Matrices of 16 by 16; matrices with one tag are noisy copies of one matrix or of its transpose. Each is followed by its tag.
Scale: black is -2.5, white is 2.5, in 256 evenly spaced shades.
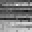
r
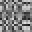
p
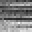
r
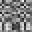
p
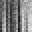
r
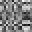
p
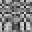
p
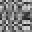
p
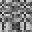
p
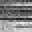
r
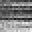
r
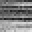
r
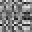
p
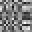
p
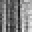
r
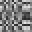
p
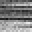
r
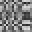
p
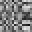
p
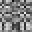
p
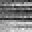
r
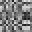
p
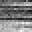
r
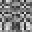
p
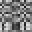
p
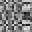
p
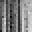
r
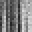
r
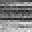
r
